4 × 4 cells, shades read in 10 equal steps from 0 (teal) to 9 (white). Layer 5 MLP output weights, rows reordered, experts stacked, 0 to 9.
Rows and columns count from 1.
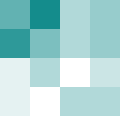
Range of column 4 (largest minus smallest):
2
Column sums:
20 19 27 23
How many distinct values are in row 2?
4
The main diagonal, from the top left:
3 4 9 6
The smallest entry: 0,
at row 1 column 2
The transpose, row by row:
3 1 8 8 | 0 4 6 9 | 6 6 9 6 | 5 5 7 6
